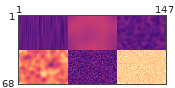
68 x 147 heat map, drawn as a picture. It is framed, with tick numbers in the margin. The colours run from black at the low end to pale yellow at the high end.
It is made of 2 by 3 panels. Panel 1,1: low, streaked downward, faint in contrast. Panel 1,2: middling, smooth, faint in contrast. Panel 1,3: low, blotchy, faint in contrast. Panel 2,1: high, blotchy. Panel 2,2: low, fine-grained. Panel 2,3: very high, fine-grained, faint in contrast.
